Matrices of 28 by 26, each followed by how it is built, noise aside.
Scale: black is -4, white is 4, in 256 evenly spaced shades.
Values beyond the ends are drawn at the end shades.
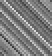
Toeplitz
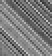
Toeplitz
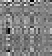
low rank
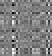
low rank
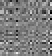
low rank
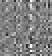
low rank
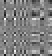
low rank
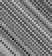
Toeplitz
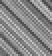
Toeplitz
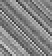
Toeplitz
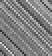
Toeplitz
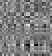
low rank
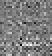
low rank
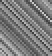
Toeplitz
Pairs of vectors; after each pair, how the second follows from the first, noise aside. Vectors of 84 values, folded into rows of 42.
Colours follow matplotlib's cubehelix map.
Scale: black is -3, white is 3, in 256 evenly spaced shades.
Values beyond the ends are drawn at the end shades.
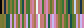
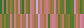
shrunk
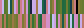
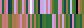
sign-scrambled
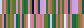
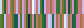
sign-scrambled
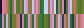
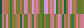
shrunk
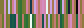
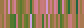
shrunk
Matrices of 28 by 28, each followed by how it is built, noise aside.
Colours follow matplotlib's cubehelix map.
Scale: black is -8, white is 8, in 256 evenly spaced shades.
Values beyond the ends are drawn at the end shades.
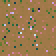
sparse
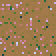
sparse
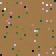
sparse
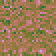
low rank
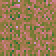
low rank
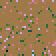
sparse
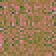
low rank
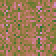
low rank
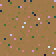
sparse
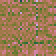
low rank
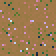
sparse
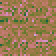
low rank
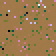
sparse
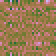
low rank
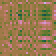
low rank
